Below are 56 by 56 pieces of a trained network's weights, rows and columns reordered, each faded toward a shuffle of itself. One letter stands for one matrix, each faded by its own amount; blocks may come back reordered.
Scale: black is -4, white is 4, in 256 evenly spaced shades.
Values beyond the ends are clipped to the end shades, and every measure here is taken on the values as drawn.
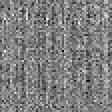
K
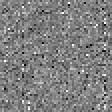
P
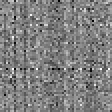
K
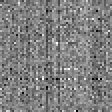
K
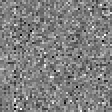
P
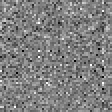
P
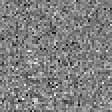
P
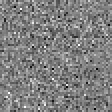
P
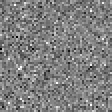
P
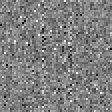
P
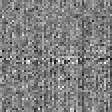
K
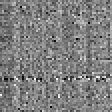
K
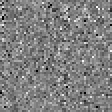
P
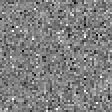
P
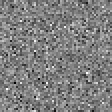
P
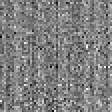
K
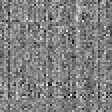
K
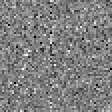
P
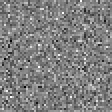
P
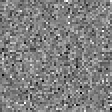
P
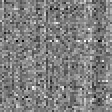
K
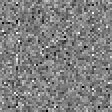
P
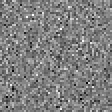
P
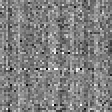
K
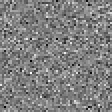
P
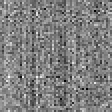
K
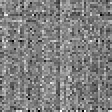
K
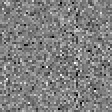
P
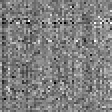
K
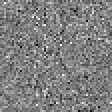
P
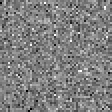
P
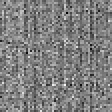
K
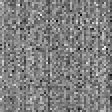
K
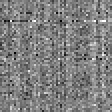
K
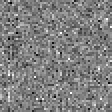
P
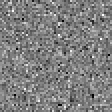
P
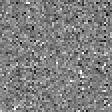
P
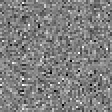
P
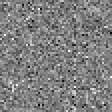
P
